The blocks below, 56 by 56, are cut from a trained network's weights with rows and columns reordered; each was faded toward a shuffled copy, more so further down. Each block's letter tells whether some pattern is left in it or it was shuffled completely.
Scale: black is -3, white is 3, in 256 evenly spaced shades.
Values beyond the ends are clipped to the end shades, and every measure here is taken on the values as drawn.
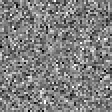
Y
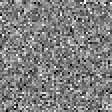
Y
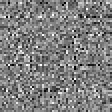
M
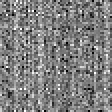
M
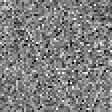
Y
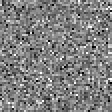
Y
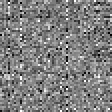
M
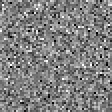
Y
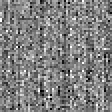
M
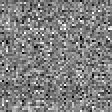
M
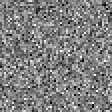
Y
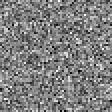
Y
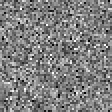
Y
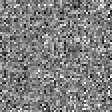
M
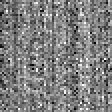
M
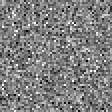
Y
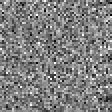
M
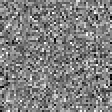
M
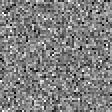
Y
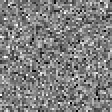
Y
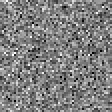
Y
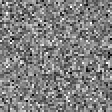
Y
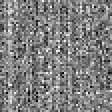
M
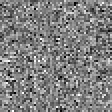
M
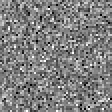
Y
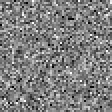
Y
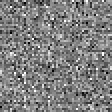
M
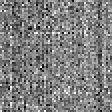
M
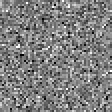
Y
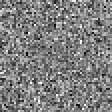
Y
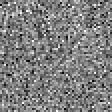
Y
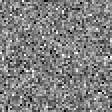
Y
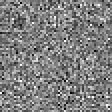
M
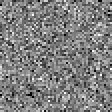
M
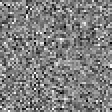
M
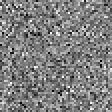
M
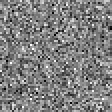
Y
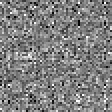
M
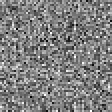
M
